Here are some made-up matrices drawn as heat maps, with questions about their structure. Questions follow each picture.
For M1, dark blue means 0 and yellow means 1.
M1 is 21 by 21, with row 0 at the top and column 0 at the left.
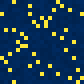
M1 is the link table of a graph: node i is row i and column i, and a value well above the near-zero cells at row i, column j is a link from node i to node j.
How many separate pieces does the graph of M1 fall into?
1
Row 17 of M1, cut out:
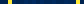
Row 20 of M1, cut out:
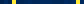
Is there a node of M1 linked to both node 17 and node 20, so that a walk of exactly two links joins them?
yes
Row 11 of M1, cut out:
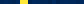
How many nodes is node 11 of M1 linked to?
2
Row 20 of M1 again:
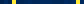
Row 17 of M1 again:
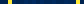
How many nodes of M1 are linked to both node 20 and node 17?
1
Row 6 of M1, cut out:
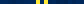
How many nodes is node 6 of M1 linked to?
2
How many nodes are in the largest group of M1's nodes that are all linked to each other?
2
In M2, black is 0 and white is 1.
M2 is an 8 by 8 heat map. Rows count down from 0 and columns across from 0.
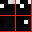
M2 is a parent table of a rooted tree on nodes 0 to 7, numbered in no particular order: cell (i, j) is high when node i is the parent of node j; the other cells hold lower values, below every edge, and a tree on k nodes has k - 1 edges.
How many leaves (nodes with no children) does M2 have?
5
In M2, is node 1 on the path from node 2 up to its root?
yes
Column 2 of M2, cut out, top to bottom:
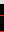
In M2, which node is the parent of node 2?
0
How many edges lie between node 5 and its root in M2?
1
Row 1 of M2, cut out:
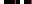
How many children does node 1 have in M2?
2
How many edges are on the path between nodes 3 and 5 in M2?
3
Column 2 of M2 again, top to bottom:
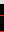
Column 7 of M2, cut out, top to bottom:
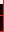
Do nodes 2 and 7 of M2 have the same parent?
yes
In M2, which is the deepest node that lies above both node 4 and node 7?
0
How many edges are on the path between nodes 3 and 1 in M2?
2
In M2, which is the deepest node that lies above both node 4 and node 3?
0
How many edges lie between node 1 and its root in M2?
0
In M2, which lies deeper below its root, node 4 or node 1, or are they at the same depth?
node 4
